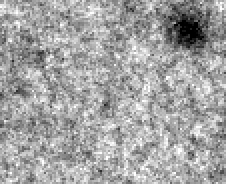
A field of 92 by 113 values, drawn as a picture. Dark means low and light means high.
No row or column stands out. No regular stripes run through it. The ninth with the lowest average is the top right. The field is mottled with small blotches. One dip sinks in the top right.
